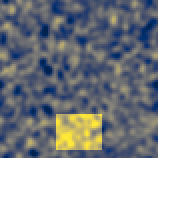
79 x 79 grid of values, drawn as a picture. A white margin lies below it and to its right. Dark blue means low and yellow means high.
The texture is blotchy. Values change most from cell to cell in the bottom middle. Most values sit low, with a long tail of high ones. In the bottom middle lies a patch that is higher than the rest.
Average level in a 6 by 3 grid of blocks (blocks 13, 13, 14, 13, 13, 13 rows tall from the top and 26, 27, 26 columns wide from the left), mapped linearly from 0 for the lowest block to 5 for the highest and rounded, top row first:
101 / 110 / 111 / 111 / 152 / 151
